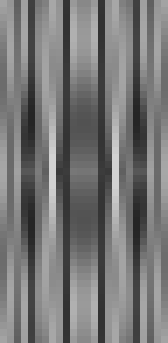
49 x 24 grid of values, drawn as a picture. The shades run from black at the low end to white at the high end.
Calmest part: centre. Grain: streaks running down. Mirror symmetry: left to right and top to bottom. Slope: none.
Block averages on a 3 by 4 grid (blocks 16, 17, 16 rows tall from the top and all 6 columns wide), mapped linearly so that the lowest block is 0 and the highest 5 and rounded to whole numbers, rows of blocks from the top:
3 5 5 3
0 1 1 0
3 5 5 3
